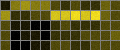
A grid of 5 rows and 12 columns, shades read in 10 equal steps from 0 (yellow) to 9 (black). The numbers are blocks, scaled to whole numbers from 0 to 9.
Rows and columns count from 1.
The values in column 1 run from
3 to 8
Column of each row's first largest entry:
1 2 4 2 2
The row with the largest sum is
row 3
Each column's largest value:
8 9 9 9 9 7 7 7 7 7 6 6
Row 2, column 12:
6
